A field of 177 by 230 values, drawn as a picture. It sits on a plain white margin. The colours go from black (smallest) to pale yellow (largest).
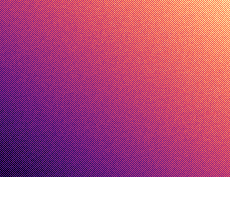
The bottom left is the ninth with the lowest average. The values follow a bell shape. There is an overall slope up to the top right. The field is checkered.
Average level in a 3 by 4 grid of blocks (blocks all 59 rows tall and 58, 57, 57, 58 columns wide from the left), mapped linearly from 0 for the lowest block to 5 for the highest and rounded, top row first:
2345 | 1234 | 0123
